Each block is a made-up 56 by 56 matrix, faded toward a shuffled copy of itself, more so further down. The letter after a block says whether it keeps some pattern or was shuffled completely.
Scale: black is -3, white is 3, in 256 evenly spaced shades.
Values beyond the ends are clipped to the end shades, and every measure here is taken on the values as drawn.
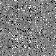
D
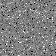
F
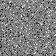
F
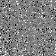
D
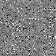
D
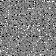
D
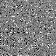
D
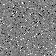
F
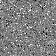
F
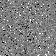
F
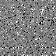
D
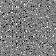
D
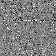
D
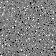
F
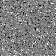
F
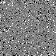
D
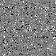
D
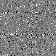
D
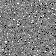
F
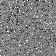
F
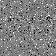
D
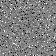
F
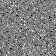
F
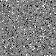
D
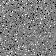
F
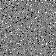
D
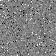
F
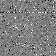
D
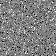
F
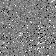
D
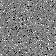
F
